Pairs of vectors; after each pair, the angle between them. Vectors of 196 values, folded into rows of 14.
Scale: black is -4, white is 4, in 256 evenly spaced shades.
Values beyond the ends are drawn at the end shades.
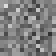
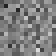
nearly opposite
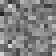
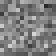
partly aligned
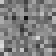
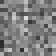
nearly opposite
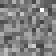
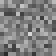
partly opposed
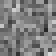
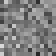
orthogonal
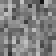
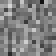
nearly parallel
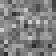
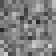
nearly opposite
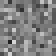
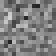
partly aligned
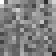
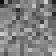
nearly opposite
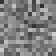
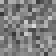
partly opposed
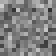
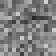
partly opposed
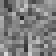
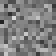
orthogonal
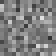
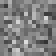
orthogonal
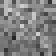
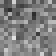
nearly opposite
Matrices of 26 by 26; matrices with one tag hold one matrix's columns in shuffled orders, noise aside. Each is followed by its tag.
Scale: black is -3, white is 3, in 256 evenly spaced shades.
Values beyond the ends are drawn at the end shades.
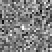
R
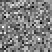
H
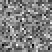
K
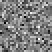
H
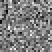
R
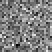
K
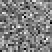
H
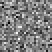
H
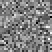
H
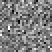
R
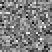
H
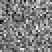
R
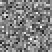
H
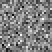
K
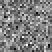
K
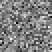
H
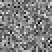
H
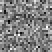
R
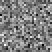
K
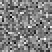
H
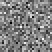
H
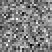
K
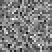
K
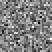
H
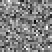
R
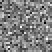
H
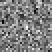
R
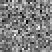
R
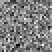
K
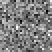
R
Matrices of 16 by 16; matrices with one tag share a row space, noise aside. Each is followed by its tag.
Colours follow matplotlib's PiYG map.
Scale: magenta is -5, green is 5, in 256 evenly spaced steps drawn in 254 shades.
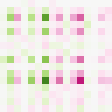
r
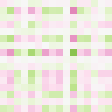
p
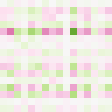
p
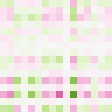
p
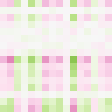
p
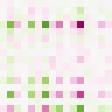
r
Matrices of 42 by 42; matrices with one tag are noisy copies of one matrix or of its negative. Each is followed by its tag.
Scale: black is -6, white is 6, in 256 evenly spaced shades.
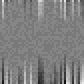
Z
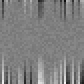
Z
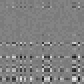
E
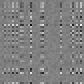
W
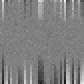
Z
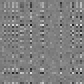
W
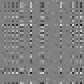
W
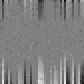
Z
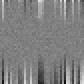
Z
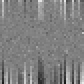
Z
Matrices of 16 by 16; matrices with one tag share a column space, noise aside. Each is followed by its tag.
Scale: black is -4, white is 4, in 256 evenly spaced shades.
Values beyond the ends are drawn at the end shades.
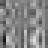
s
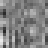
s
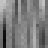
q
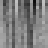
q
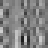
s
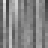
q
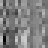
s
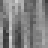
q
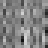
s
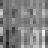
s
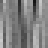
q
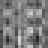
s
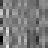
s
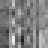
s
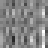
s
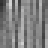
q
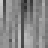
q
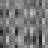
s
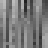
q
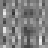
s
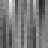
q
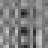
s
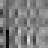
s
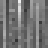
q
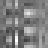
s
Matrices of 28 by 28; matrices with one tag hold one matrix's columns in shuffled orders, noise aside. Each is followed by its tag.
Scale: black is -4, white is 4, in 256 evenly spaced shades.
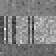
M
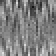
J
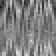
J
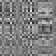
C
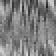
J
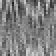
J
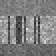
M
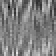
J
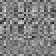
C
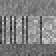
M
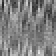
J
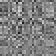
C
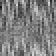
J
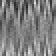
J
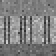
M
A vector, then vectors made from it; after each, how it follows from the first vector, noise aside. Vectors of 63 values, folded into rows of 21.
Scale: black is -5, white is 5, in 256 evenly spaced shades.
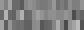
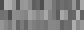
reversed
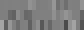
partly zeroed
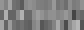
copied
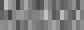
reversed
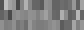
reversed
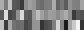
scaled up
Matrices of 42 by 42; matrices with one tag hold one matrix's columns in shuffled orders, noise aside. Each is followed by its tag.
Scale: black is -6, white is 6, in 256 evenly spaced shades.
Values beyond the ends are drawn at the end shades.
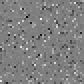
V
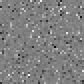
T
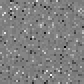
T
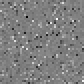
V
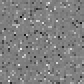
V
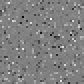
V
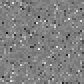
V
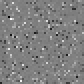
V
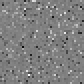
T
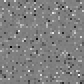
T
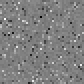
V
